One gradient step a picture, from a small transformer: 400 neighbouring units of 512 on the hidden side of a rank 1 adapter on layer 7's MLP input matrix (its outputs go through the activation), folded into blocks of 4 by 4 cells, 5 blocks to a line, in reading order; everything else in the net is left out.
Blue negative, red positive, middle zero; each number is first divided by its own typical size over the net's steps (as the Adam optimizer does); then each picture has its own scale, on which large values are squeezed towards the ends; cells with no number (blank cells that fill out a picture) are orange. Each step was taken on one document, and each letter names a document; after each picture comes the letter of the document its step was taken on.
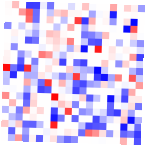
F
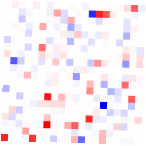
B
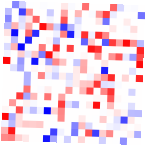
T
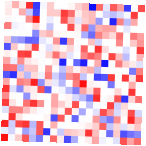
F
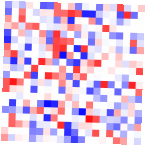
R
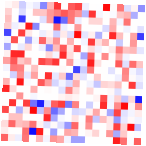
R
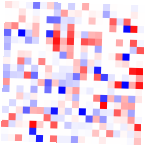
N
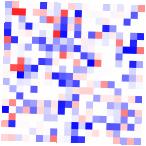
R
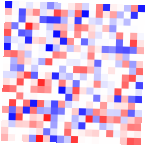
R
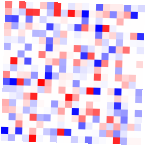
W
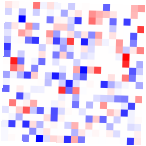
N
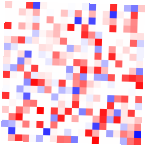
F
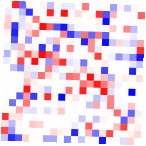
T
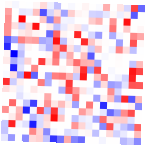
N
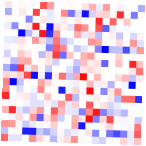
W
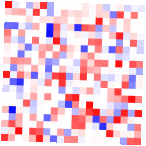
W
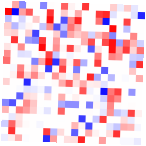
T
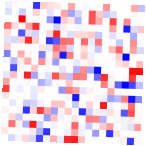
N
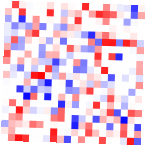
T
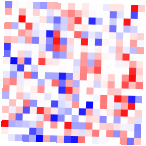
N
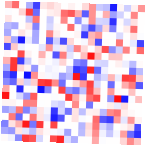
F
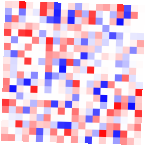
R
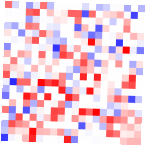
W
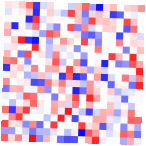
F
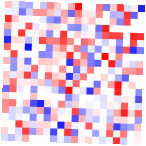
R
